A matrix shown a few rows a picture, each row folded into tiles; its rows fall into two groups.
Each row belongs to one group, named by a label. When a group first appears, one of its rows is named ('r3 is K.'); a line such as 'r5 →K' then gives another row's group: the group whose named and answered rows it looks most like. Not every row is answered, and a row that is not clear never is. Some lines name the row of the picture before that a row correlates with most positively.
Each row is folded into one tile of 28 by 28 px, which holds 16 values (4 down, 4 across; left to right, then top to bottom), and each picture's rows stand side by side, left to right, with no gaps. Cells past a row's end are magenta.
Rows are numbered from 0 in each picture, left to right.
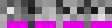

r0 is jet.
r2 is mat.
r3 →mat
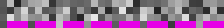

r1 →jet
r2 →jet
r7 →mat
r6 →jet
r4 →jet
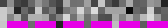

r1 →jet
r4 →jet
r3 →jet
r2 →mat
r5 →jet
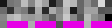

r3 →jet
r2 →jet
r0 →mat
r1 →jet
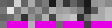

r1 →jet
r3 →mat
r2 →jet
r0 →jet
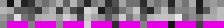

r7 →mat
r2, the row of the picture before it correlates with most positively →2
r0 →jet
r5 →mat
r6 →mat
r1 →mat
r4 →mat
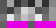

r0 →mat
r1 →mat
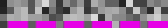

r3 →mat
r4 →jet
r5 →mat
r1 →jet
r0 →mat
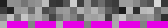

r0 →mat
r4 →mat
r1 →jet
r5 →jet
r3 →jet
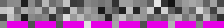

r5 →jet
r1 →jet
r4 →mat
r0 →jet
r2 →mat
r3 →jet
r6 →mat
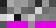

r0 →mat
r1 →jet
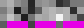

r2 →jet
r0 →jet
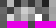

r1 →mat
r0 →mat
